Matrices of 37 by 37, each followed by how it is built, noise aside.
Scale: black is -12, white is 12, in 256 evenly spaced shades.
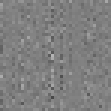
uneven columns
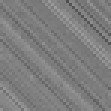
Toeplitz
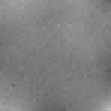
smooth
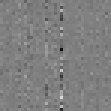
uneven columns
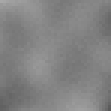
smooth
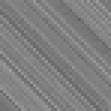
Toeplitz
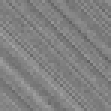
Toeplitz
